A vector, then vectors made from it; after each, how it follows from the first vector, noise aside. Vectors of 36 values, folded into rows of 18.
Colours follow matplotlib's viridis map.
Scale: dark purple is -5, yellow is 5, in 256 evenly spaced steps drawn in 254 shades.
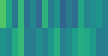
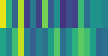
scaled up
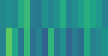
wrapped around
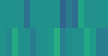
partly zeroed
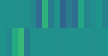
partly zeroed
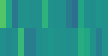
partly zeroed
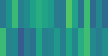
wrapped around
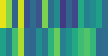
scaled up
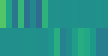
partly zeroed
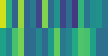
scaled up
